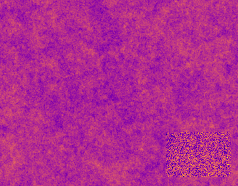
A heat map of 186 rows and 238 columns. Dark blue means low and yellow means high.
No single row or column stands out from its neighbours. Neither half mirrors the other. The bottom right is the roughest part. No regular stripes run through it. On average the colour sits 40% of the way up the scale. In the bottom right lies a patch that is rougher than the rest.
